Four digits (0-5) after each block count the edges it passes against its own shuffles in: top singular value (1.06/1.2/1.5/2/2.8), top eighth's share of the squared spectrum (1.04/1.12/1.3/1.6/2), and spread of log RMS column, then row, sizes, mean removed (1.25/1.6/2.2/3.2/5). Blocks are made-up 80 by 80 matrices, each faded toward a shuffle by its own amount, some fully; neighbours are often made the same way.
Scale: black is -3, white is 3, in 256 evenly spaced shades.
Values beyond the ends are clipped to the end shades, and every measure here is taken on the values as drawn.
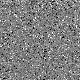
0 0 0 1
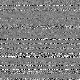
3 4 0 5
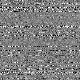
2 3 0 4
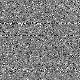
2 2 0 3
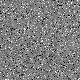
0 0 0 0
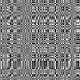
5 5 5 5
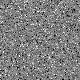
0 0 0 0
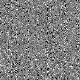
1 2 3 0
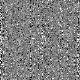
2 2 3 0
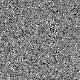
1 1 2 0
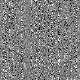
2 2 4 0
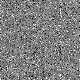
0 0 1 0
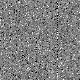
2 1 2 0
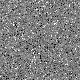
0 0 0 0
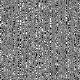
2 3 4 0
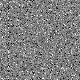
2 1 1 0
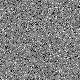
0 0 0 0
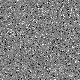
0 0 0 0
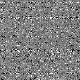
3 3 2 3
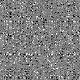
4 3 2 2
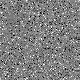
2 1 0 0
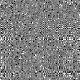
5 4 2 2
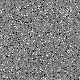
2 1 0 0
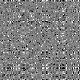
5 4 2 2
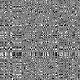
5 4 3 3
